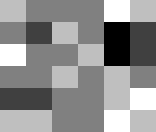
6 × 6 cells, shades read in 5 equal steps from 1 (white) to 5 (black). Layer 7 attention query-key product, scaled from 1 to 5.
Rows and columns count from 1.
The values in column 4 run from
2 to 3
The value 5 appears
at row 2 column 5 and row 3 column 5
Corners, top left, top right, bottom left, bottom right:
2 2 2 2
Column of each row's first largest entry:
2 5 5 1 1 3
